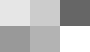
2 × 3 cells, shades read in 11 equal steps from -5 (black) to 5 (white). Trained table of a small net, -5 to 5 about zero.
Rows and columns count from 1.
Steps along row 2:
up up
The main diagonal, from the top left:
4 2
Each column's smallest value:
1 2 -1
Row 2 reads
1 2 5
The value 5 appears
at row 2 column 3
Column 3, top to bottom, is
-1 5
